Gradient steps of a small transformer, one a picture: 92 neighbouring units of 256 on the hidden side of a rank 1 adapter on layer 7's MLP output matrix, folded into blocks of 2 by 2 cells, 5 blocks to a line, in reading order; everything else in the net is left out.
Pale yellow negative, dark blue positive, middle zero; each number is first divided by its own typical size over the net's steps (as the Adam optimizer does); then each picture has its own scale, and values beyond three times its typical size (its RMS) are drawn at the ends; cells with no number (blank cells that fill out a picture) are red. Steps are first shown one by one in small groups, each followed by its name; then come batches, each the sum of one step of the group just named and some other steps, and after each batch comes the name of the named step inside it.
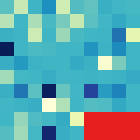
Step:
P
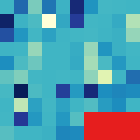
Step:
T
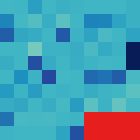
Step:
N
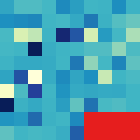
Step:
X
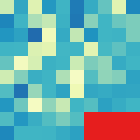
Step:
T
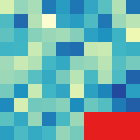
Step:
T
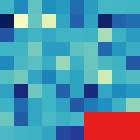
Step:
T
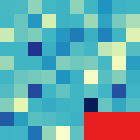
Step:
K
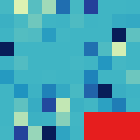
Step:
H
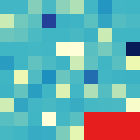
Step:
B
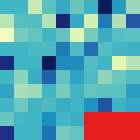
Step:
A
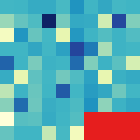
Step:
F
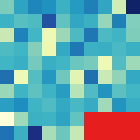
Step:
F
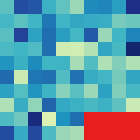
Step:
B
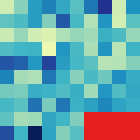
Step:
A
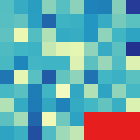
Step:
B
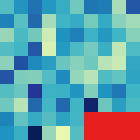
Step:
K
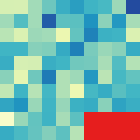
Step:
F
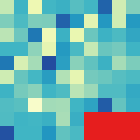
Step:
A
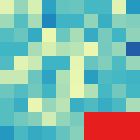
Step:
B
